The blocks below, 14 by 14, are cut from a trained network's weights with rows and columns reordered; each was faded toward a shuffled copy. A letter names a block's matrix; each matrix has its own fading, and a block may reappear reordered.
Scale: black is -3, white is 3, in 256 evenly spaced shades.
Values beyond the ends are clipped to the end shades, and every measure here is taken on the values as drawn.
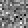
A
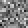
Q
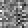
Q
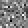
A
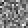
Q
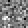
A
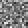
Q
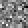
A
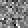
Q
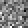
A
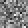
Q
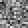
A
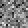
Q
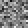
Q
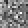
Q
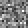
Q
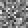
Q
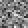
Q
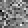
Q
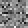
A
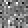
A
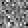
A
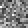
Q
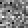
Q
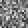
Q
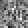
A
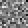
Q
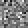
A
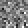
A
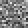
Q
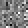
A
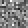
Q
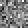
Q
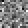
A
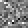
A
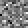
A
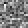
Q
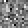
A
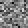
Q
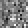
A
